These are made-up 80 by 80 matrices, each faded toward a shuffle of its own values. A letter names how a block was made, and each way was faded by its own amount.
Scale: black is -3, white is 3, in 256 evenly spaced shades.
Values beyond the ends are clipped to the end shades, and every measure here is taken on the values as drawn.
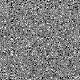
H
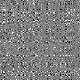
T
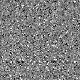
H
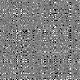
T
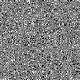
H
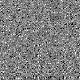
H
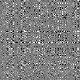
T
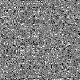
H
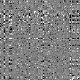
T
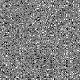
H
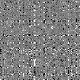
T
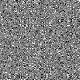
H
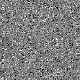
H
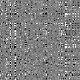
T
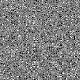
H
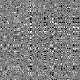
T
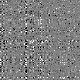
T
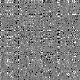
T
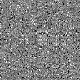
H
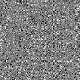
H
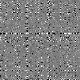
T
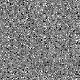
H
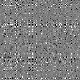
T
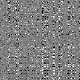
T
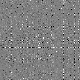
T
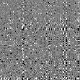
T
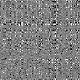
T
